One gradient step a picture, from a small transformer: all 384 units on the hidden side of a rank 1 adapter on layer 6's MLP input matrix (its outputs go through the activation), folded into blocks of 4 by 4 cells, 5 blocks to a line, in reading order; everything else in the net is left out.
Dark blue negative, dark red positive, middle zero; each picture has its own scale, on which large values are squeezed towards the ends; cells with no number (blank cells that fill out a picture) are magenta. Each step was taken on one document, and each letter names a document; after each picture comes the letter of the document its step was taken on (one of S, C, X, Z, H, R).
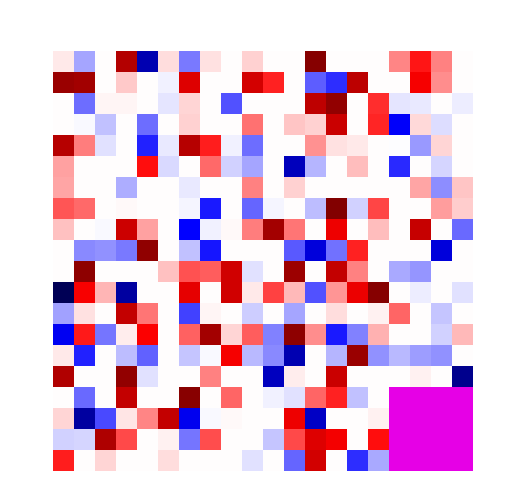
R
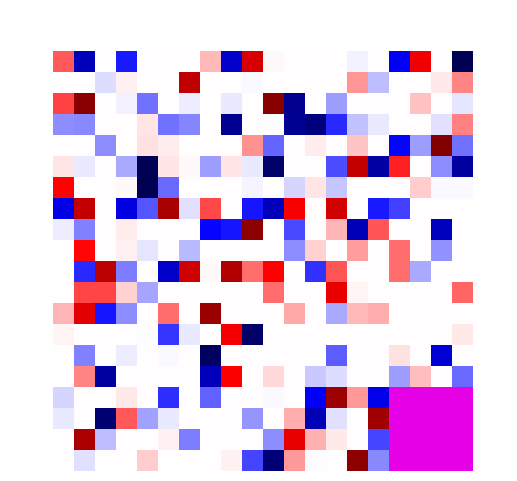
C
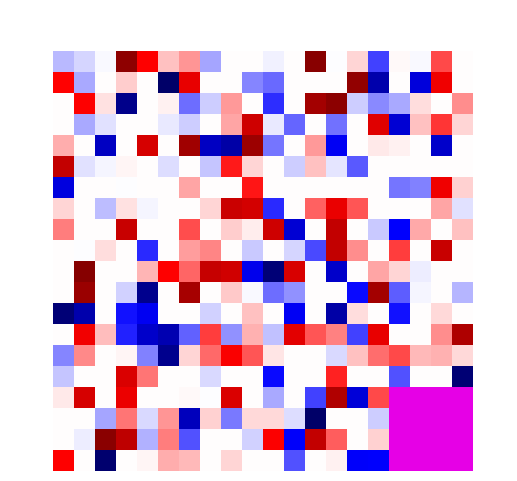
R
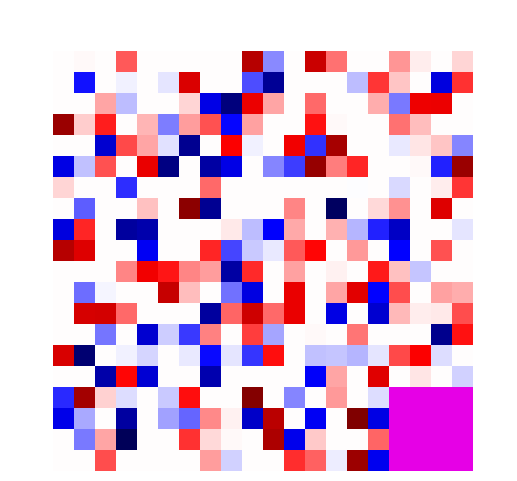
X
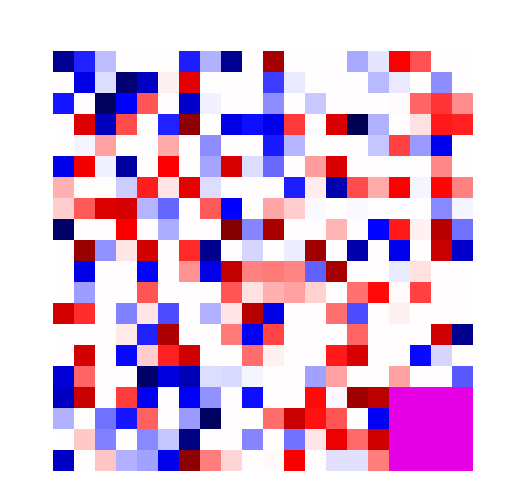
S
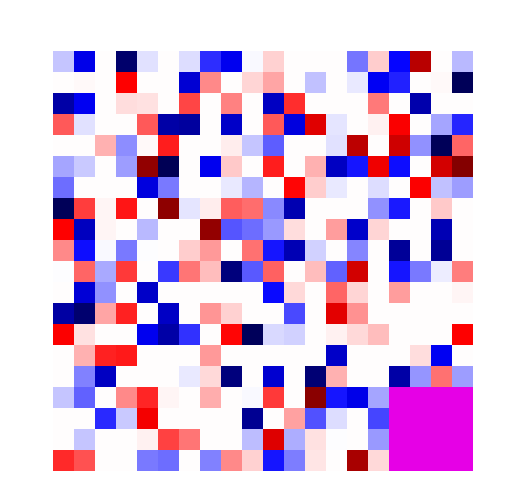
C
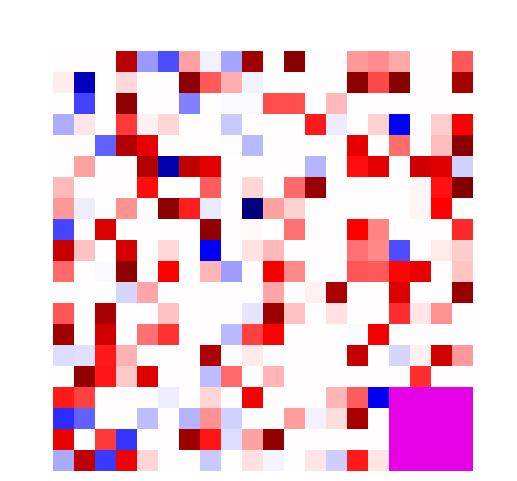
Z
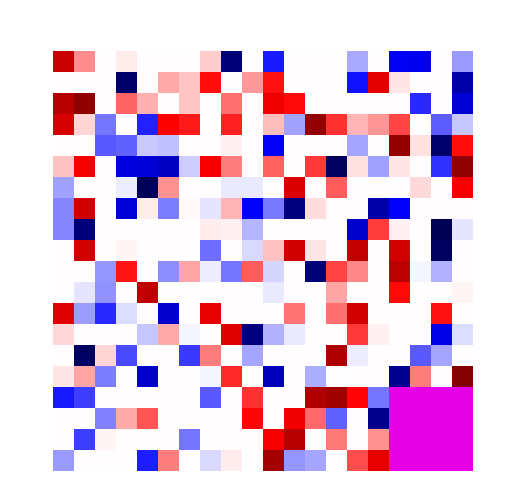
C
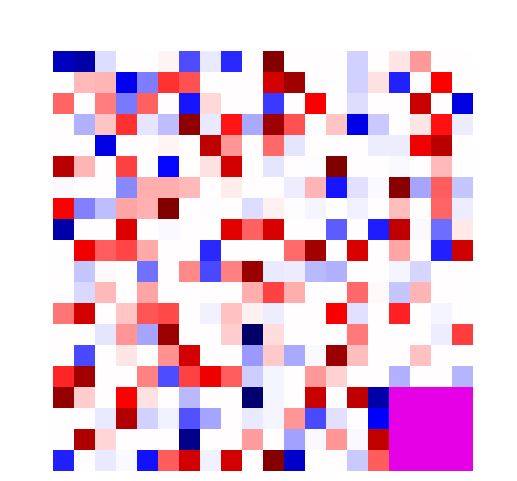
S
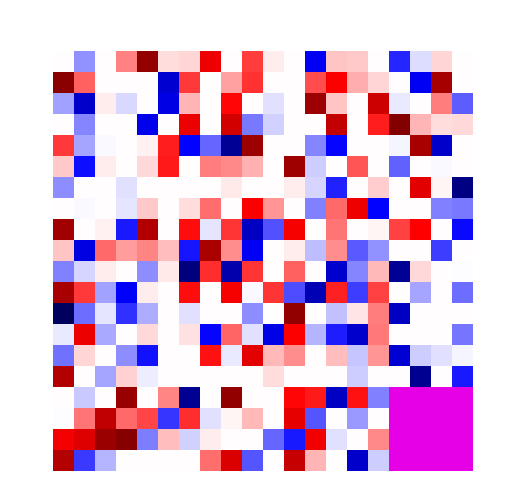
R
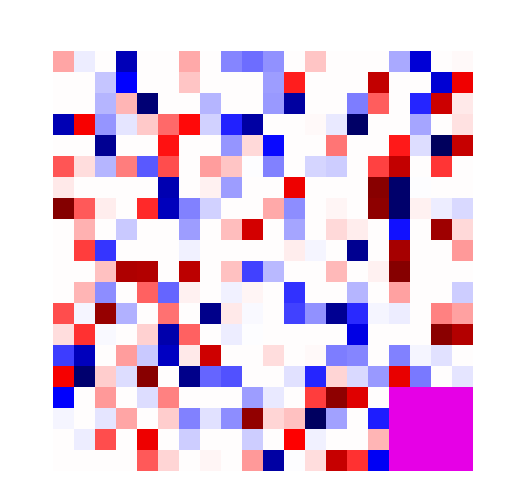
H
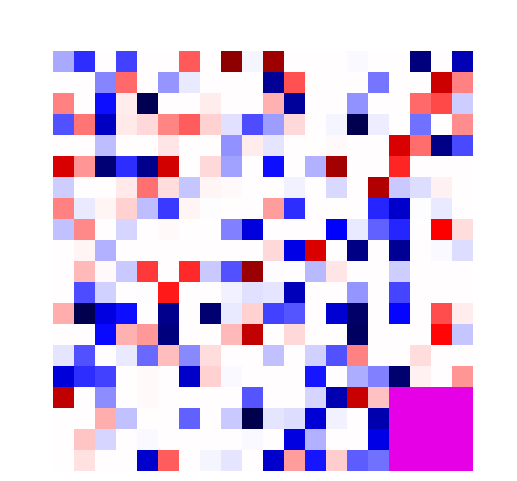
H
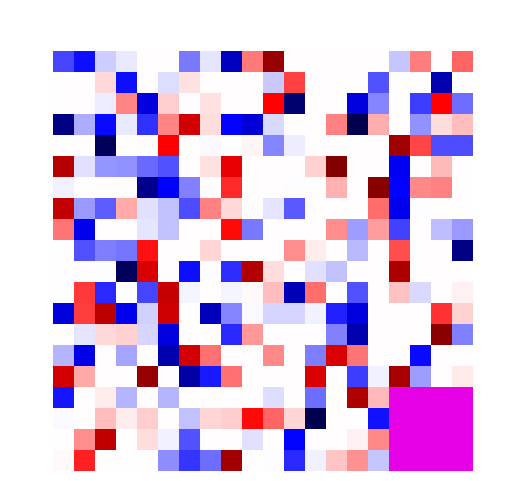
H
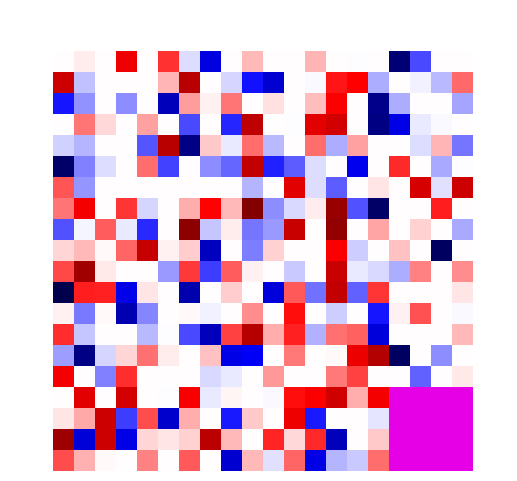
R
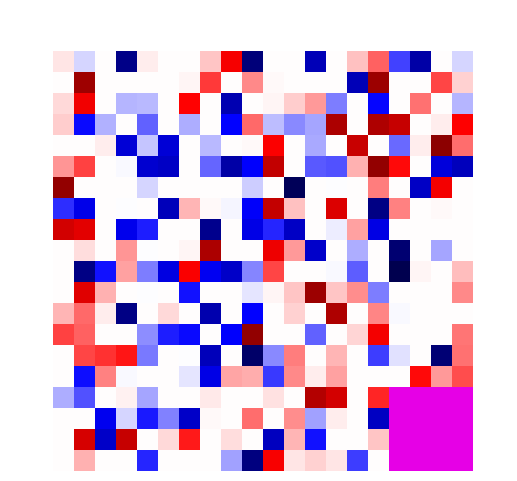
C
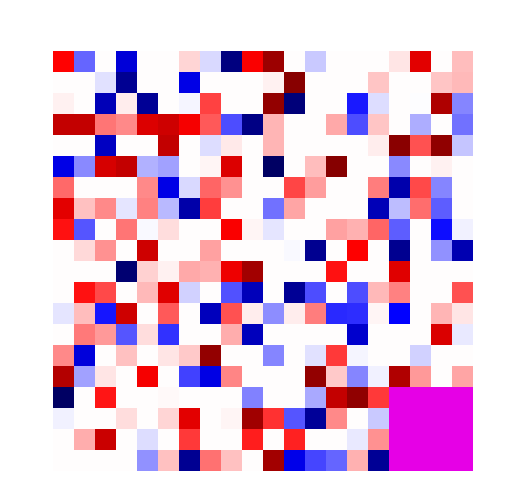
H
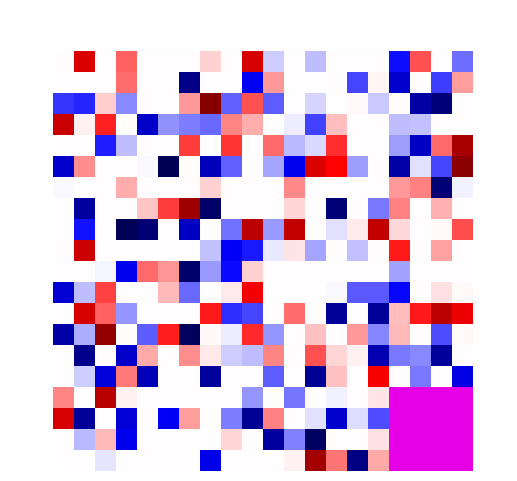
X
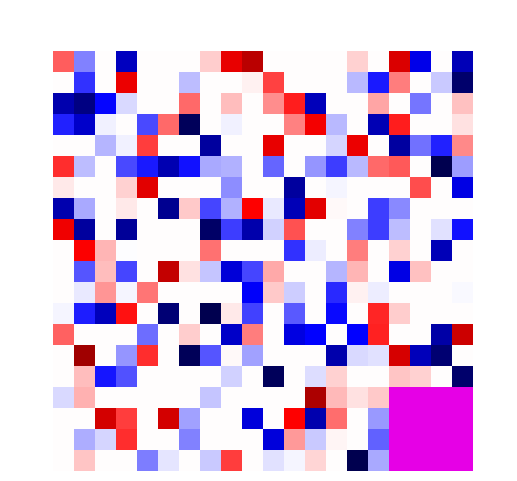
C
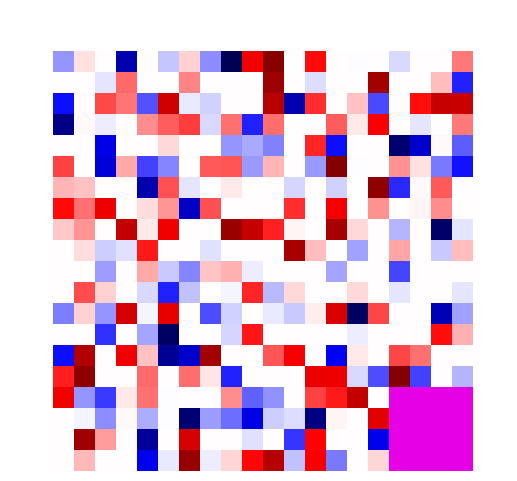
H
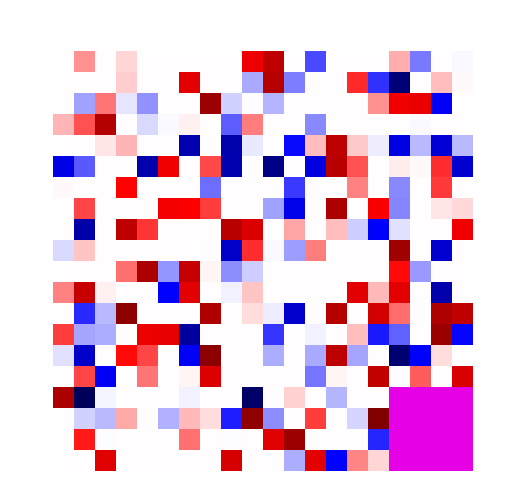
X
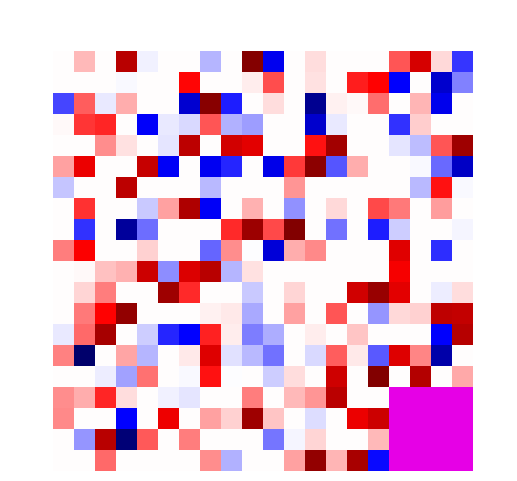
X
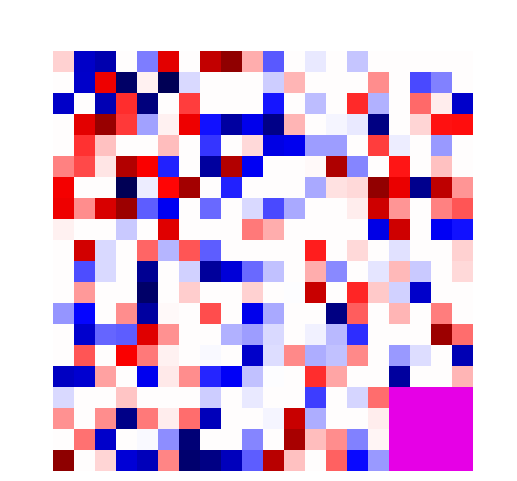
S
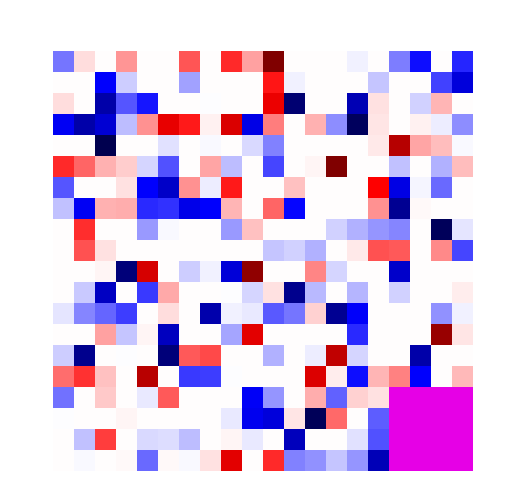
H
